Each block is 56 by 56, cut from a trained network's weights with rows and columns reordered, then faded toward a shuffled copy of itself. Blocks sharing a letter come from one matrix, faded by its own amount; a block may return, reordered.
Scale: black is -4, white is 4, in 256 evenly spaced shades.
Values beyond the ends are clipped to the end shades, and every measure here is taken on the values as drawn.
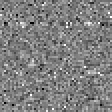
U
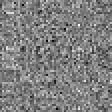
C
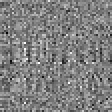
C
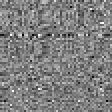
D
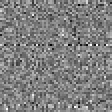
D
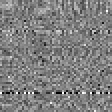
D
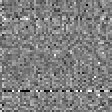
D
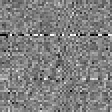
D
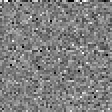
U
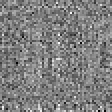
C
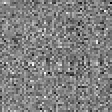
C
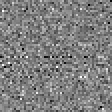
U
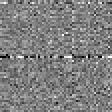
D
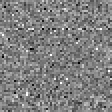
U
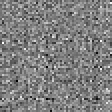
C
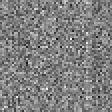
C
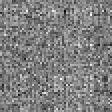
C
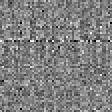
D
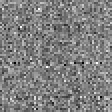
C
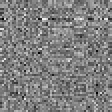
D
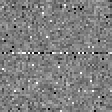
U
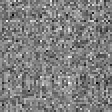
C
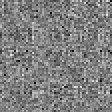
C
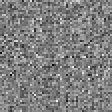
C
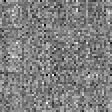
C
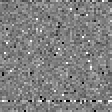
U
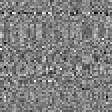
D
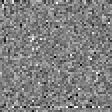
U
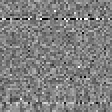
D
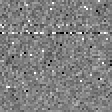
U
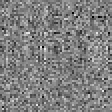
C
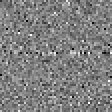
U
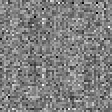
C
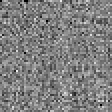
C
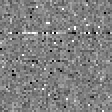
U
